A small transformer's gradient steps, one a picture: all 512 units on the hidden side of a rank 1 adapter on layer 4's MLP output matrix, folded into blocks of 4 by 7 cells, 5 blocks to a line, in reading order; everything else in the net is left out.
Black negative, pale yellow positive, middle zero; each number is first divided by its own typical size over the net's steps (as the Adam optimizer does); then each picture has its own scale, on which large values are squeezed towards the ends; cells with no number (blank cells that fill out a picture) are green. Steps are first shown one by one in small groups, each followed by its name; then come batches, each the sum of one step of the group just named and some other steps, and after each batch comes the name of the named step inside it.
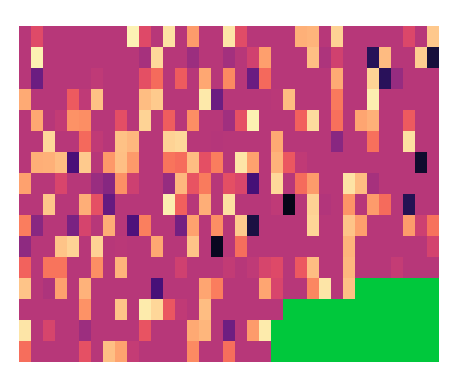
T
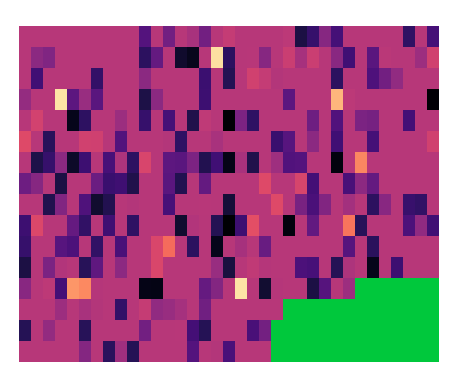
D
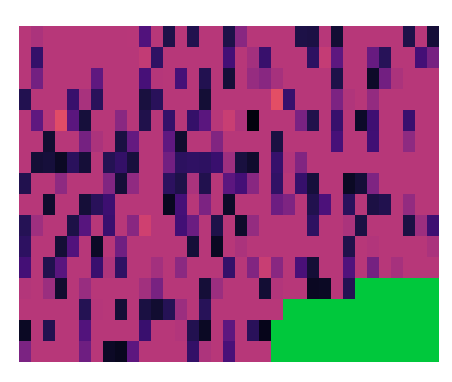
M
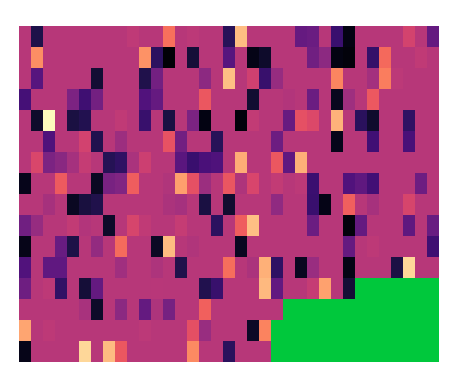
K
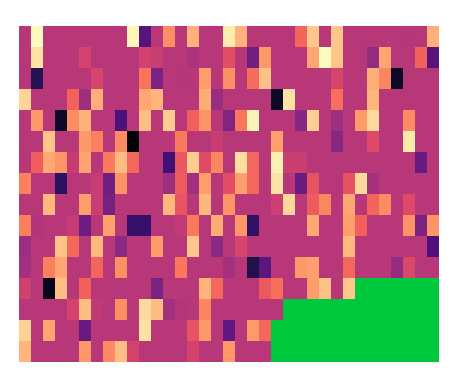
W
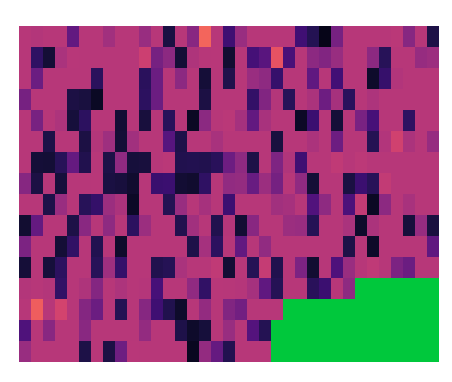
M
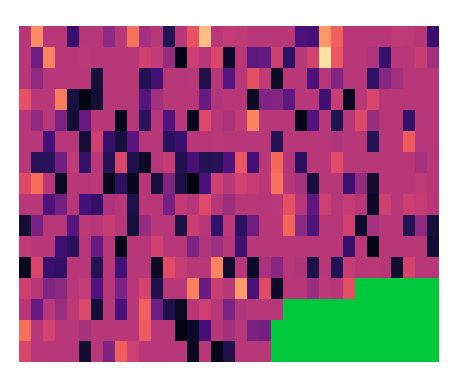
W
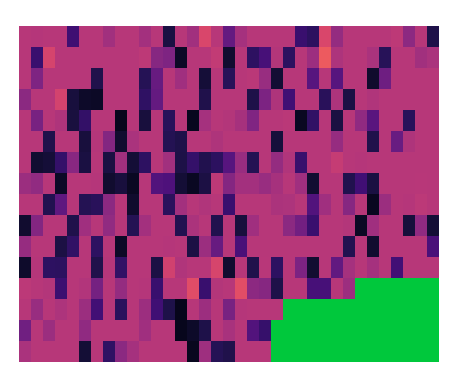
M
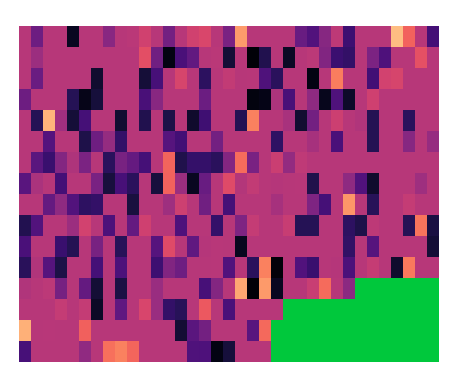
K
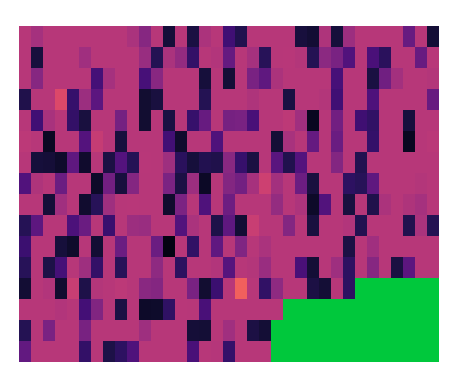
D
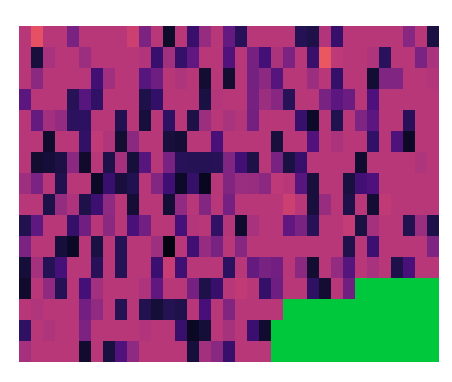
W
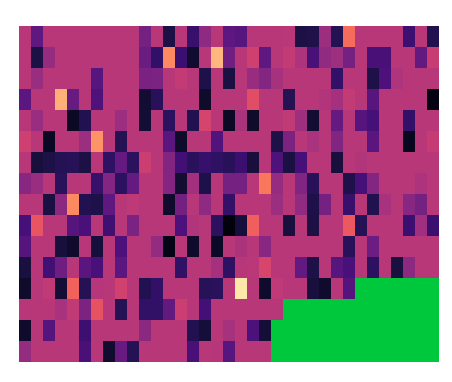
D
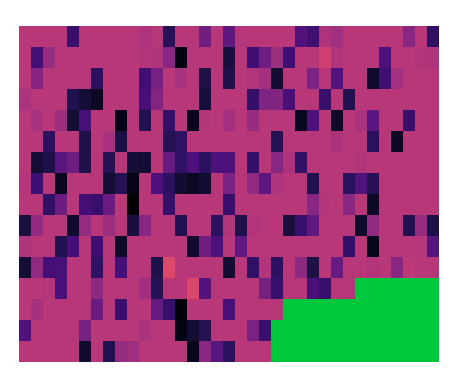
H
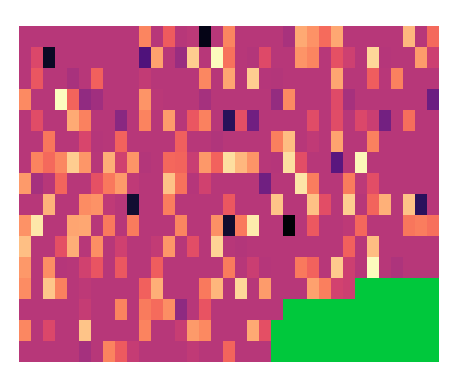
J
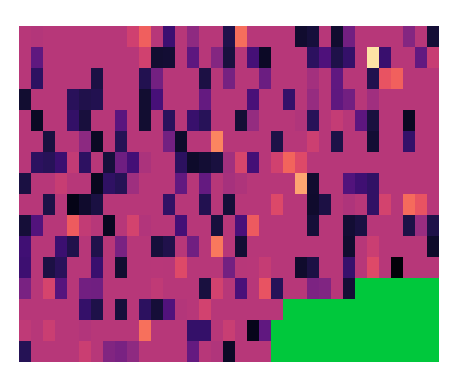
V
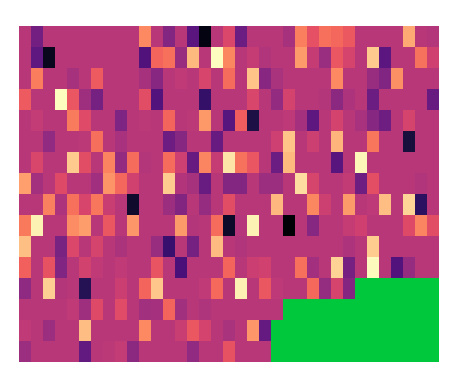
J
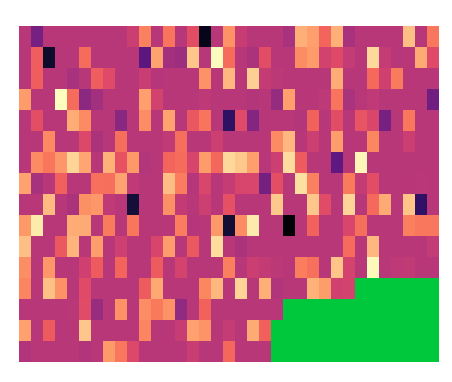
J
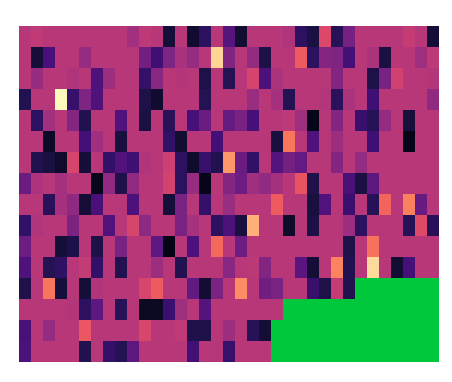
J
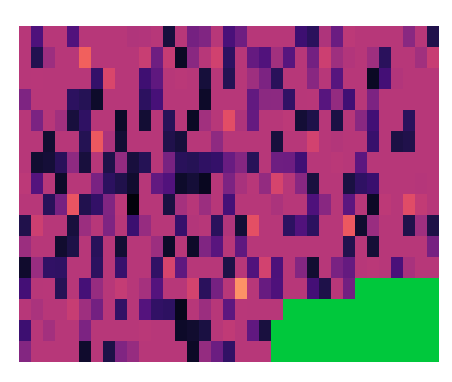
H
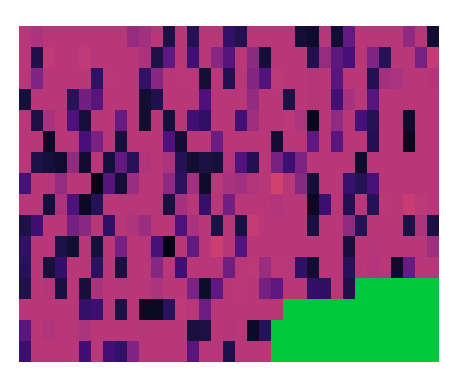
V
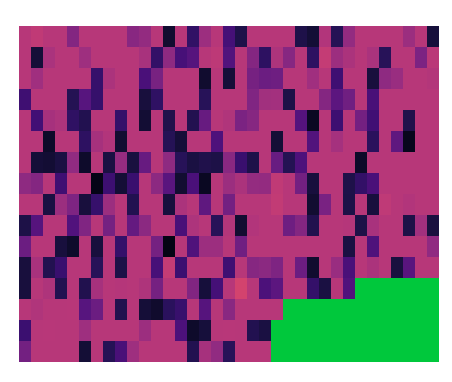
H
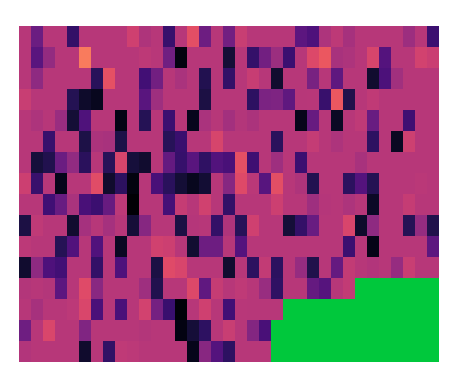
H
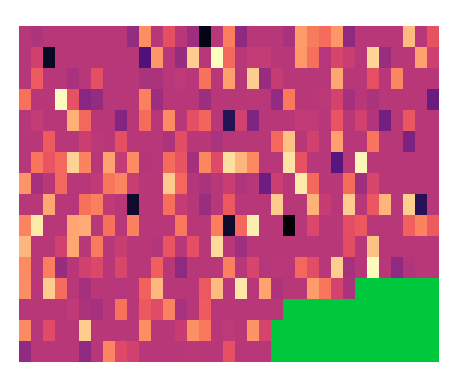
J
